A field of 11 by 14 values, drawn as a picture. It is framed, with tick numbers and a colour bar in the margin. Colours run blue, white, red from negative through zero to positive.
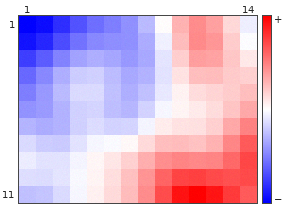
Odd rows or columns: none. Lone odd cells: none. Ninth with the lowest average: top left. Slope: up to the bottom right. Ninth with the highest average: bottom right. Grain: blotchy.
